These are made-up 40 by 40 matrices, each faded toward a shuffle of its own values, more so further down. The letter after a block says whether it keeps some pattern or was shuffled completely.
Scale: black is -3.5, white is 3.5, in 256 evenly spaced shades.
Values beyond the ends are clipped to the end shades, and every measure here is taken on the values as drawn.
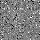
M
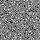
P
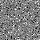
P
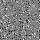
M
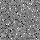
M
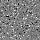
P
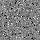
M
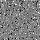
M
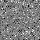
M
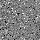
P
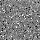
P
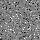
P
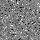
P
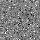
M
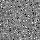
M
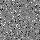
M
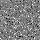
M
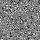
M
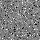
P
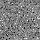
M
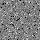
P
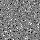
P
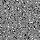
P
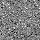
M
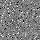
P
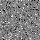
P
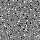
M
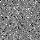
M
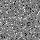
M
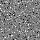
P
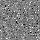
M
